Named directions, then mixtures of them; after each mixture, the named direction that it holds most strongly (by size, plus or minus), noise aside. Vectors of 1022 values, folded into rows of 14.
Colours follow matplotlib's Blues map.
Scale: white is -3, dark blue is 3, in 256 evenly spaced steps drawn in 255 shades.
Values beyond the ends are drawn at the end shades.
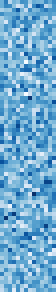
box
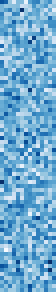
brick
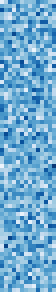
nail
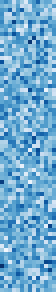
brick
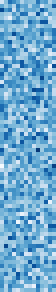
nail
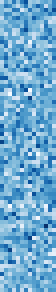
box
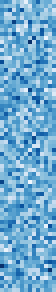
brick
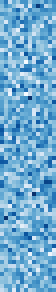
box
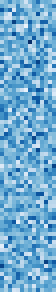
nail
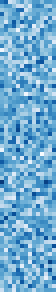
box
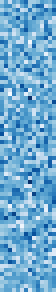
box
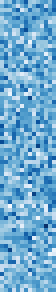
box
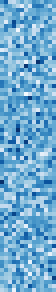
box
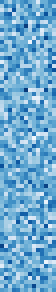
nail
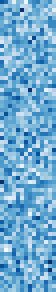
brick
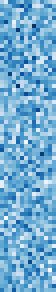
box
